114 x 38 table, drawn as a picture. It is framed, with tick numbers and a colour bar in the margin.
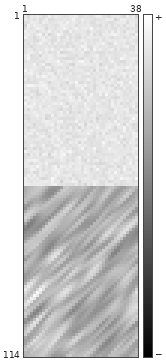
It is made of 2 by 1 panels. Panel 1,1: very high, fine-grained, faint in contrast. Panel 2,1: high, slanting up to the right.
